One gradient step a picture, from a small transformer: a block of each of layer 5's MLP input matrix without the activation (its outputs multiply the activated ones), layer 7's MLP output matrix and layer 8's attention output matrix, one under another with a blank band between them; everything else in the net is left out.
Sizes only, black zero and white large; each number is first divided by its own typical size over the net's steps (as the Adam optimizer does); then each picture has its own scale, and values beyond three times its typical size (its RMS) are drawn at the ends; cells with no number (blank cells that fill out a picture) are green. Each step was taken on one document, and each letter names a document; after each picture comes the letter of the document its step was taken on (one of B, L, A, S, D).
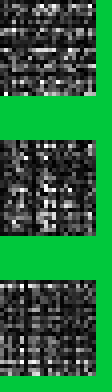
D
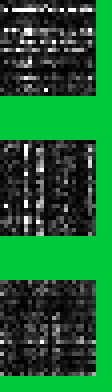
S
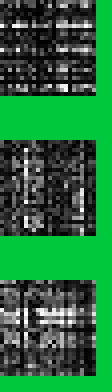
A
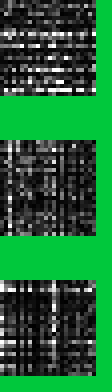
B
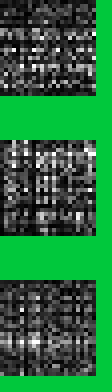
D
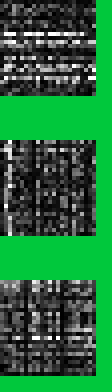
B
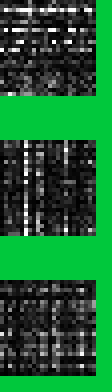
S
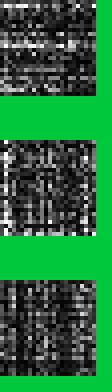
B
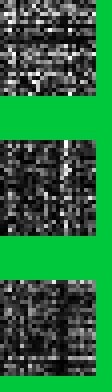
D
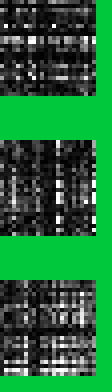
A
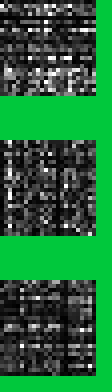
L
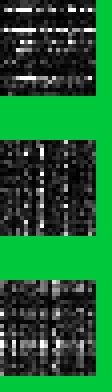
S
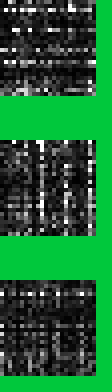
S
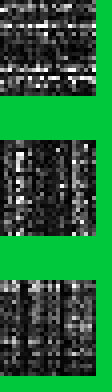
B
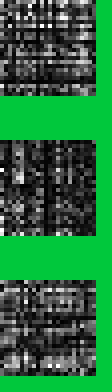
A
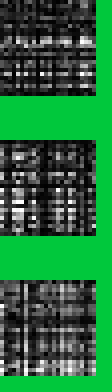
A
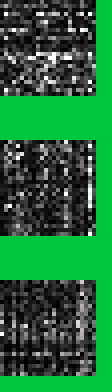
L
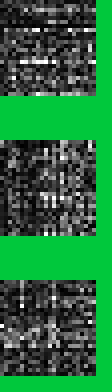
D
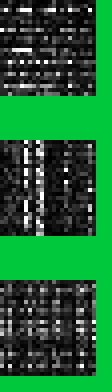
S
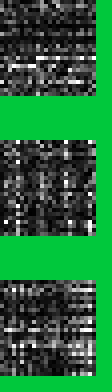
L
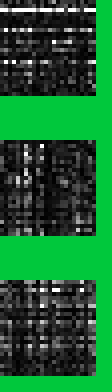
S
